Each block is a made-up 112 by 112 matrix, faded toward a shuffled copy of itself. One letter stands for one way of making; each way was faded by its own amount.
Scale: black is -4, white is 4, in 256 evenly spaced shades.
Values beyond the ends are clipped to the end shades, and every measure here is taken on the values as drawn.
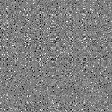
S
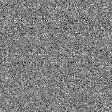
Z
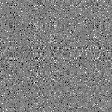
S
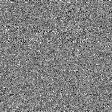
Z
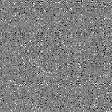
S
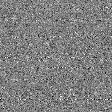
Z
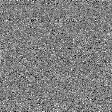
Z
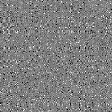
S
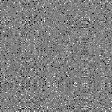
S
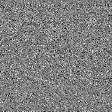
Z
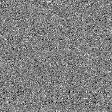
Z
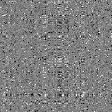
S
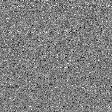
Z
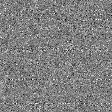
Z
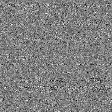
Z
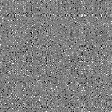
S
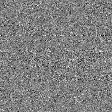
Z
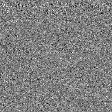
Z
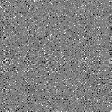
S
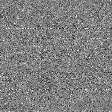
Z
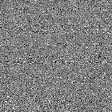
Z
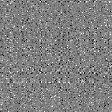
S
